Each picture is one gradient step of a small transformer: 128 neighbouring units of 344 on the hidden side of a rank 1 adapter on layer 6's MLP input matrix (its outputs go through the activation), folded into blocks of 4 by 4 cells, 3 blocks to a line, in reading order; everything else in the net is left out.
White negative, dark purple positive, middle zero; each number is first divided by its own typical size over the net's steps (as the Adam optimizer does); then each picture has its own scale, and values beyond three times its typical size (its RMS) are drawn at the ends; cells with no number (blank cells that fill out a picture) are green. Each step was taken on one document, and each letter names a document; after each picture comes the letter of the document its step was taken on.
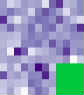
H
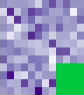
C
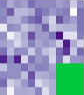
C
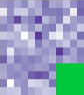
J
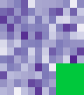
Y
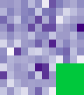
H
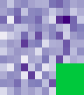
J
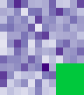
Y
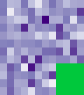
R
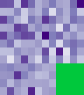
R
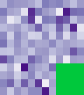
C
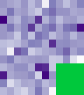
H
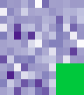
C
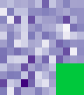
C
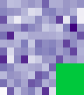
J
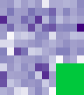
H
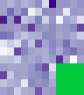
H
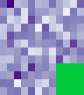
R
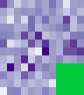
R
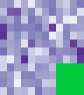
R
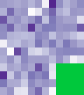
H
